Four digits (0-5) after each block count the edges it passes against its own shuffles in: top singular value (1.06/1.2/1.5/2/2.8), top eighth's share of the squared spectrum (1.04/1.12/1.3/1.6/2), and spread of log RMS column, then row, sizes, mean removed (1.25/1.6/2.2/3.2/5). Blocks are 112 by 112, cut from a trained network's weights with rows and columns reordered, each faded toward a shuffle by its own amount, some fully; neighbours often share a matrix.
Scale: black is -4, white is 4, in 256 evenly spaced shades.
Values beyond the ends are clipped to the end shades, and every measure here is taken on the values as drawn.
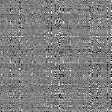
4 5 4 2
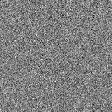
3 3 1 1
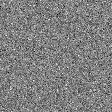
0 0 0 0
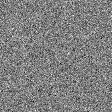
2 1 0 0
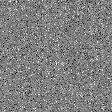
1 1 0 0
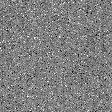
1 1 0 1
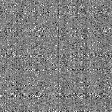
3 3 1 3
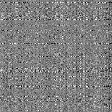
4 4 1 4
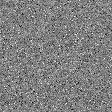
0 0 0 0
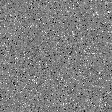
0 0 0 0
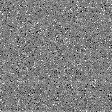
2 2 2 0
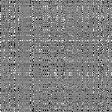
4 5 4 3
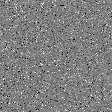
0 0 0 0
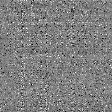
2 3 3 1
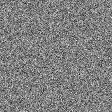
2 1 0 0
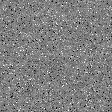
1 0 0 0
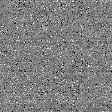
2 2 2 0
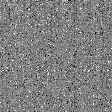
2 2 0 2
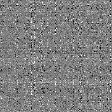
3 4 3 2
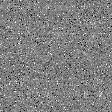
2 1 1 0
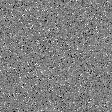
0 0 0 0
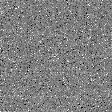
1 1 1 0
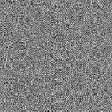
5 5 3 2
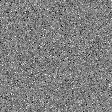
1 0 0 0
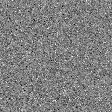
1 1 0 0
